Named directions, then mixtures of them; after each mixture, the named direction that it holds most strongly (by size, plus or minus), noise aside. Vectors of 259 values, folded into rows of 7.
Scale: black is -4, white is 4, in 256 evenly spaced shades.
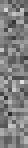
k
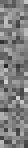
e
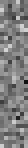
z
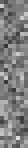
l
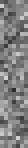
l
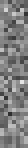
k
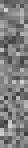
k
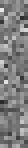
l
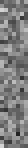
e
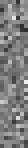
z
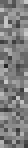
e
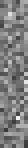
z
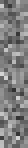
l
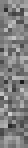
k
